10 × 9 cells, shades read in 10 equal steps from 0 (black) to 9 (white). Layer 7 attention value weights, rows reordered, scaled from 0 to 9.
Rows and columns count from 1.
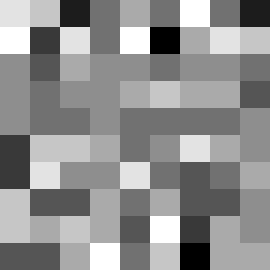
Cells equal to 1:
2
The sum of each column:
53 47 52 55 53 50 46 52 47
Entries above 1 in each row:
7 8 9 9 9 9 9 9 9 8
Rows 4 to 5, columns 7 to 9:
6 6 3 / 4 4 5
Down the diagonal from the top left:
8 2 6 5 4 5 3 3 5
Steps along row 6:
up same down down up up down down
